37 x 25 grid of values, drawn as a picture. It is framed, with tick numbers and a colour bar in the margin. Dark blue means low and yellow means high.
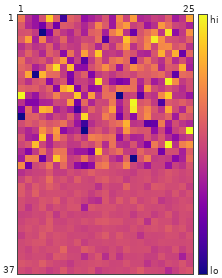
Mirror symmetry: none. Slope: none. Histogram: heavy tails on both sides. Average level on the scale: 50%. Grain: fine. Seam: horizontal, 60% of the way down, the bottom part calmer.
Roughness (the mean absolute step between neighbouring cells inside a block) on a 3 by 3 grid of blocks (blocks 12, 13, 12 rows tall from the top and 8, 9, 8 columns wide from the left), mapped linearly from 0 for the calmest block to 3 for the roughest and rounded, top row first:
3 3 3
2 2 2
0 0 0
